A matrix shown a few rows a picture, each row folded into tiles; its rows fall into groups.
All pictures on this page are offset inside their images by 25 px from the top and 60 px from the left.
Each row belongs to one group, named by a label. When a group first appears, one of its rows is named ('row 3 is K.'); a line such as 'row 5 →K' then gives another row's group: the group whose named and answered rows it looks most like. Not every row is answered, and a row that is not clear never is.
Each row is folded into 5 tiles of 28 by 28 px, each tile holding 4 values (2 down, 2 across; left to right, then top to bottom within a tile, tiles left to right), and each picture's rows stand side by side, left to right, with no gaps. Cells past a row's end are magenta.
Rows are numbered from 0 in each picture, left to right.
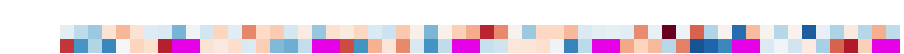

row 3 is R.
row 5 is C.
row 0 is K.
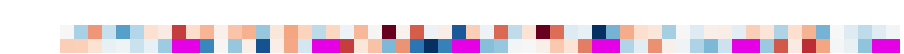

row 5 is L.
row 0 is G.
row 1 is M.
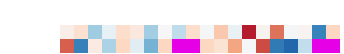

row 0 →K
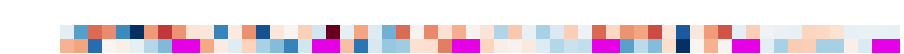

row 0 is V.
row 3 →G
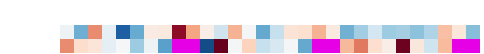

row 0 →G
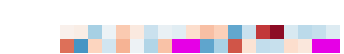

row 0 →K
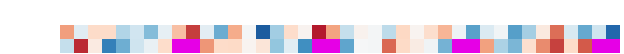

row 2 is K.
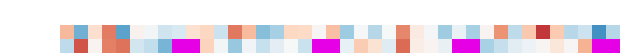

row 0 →L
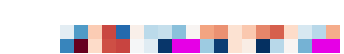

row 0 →L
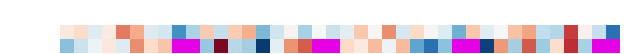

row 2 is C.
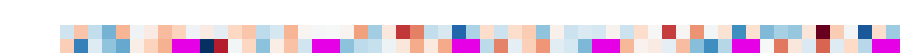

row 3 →L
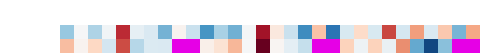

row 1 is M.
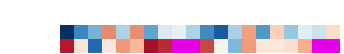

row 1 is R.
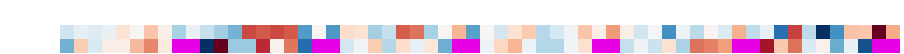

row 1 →M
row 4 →C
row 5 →G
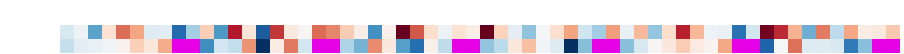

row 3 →R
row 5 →R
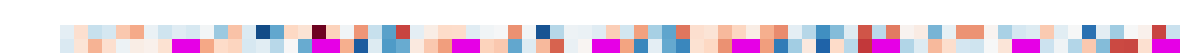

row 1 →G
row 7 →C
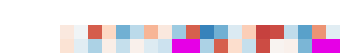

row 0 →V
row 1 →M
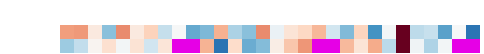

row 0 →R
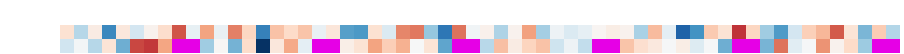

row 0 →C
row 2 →M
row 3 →L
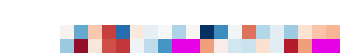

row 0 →L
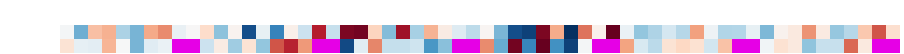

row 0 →V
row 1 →C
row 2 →R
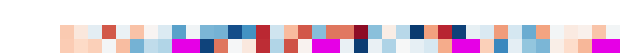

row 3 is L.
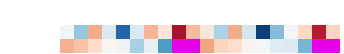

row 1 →G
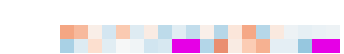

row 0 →R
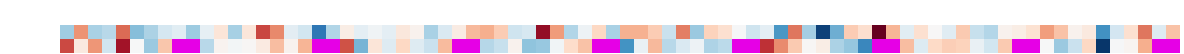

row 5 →G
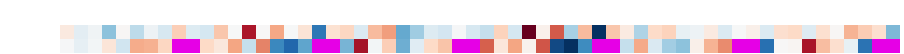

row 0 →C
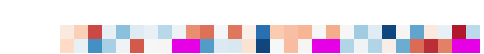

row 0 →V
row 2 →C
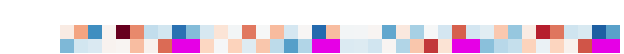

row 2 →C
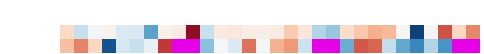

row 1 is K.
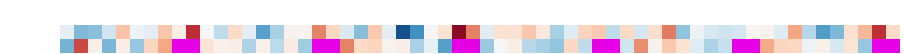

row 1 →G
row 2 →G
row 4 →L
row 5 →G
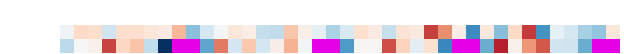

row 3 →L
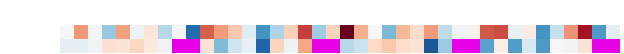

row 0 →R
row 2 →R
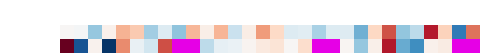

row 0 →K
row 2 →V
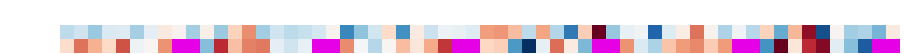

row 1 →L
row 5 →L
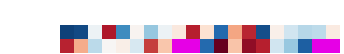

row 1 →L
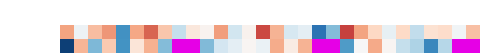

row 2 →R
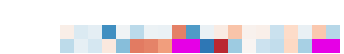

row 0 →C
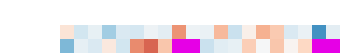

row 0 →C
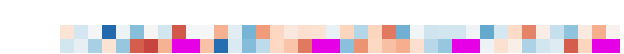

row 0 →C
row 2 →L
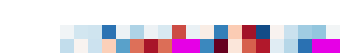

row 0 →C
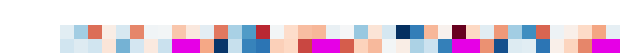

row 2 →G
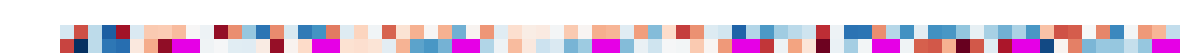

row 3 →R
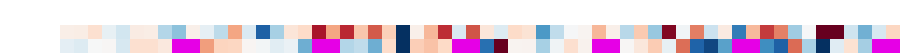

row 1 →G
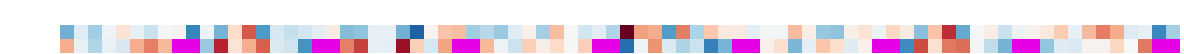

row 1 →L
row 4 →R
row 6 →L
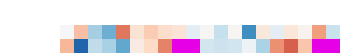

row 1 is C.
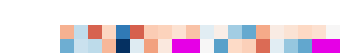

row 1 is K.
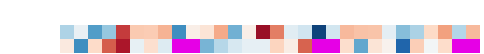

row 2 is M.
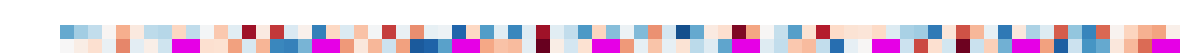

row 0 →M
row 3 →M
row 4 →G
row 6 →M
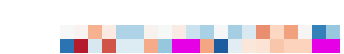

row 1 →K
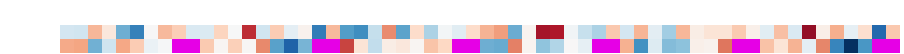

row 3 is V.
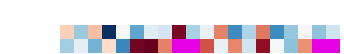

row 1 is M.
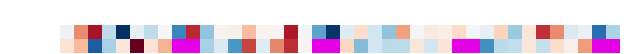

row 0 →V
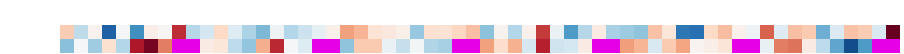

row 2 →R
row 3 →M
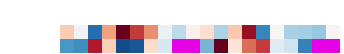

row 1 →L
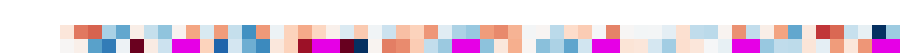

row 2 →K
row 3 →R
